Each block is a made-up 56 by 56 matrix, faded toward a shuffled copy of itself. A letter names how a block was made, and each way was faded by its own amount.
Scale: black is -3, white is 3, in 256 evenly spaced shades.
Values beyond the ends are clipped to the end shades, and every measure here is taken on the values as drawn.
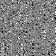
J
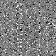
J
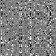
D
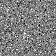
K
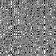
D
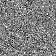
K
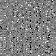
J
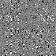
J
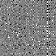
D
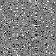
J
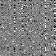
D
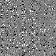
J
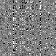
D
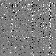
J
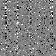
J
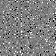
J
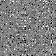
J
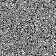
K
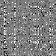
D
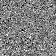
K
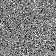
K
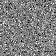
K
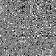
J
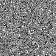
K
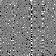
D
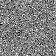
K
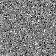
K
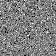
K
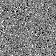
K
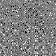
J
